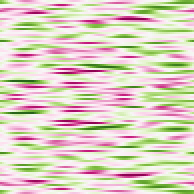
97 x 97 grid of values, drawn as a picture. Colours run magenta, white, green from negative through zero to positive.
Grain: streaks across. Histogram: bell-shaped. Mirror symmetry: top to bottom.
